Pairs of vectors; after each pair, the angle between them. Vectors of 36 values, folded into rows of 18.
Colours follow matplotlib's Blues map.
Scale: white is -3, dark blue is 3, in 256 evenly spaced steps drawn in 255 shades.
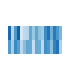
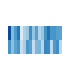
nearly parallel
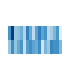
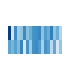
orthogonal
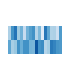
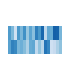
nearly opposite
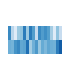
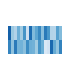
partly aligned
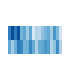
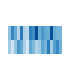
orthogonal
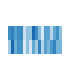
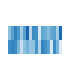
orthogonal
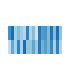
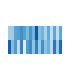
nearly opposite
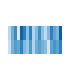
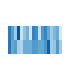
nearly opposite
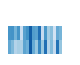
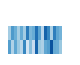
orthogonal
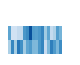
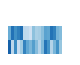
nearly opposite
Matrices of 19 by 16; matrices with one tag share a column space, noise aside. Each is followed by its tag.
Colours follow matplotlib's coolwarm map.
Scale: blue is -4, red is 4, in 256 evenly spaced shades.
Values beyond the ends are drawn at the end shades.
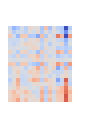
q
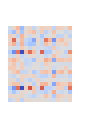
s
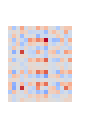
s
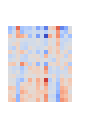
q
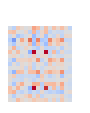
s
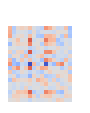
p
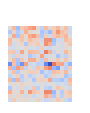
p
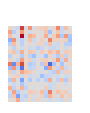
p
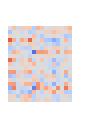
s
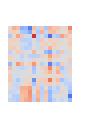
q
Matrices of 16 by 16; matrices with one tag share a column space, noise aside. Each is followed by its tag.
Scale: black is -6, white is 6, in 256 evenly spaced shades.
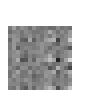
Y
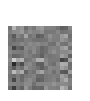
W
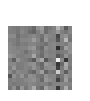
W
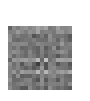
W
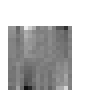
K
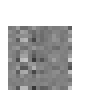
Y
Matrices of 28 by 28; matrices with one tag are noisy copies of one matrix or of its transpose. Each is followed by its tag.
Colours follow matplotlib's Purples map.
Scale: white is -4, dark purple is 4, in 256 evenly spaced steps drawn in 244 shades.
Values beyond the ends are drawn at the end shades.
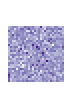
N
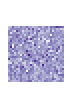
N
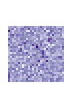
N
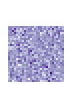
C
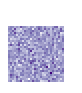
C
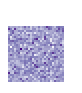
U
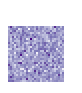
U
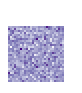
U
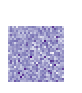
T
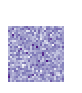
N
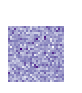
U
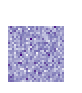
U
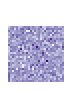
N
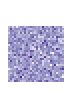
T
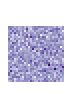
C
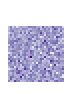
T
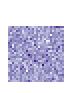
N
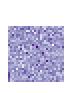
N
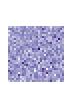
T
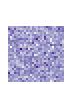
U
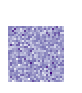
C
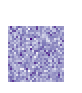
U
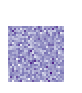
C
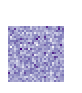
U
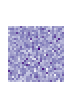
T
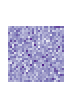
N
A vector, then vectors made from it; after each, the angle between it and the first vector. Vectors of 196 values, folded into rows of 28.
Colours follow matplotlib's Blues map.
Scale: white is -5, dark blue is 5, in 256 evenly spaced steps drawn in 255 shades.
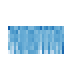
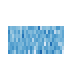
partly opposed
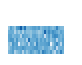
orthogonal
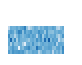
orthogonal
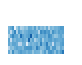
orthogonal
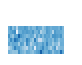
orthogonal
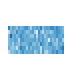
partly aligned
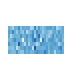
orthogonal
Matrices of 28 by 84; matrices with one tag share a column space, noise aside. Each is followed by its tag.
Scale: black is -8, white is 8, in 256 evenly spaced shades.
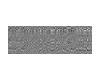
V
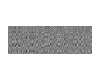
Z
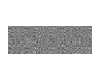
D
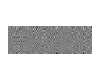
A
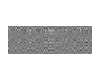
V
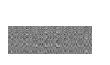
Z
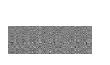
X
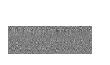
V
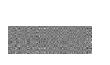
D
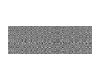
X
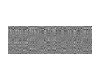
V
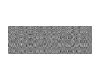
Z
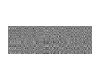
D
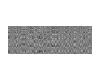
Z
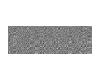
D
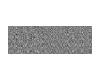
Z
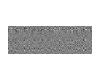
V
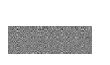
A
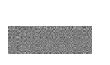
A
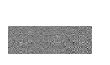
X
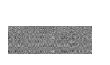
Z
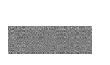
A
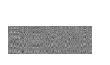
Z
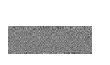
A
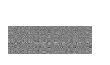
X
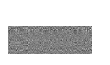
V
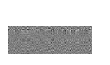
V
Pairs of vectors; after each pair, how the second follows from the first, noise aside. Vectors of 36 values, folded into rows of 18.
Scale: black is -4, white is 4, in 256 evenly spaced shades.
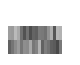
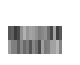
negated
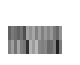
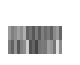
negated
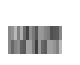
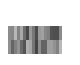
copied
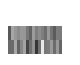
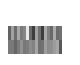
reversed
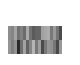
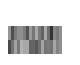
reversed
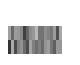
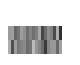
reversed
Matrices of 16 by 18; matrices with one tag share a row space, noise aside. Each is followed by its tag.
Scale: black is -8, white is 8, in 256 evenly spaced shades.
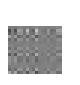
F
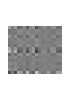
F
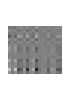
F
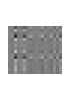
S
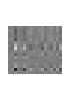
S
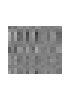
F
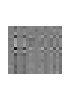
S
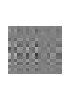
F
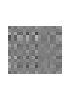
F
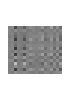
S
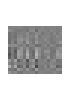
F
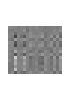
S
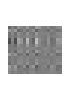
F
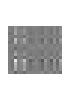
S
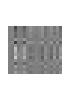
S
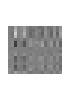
S
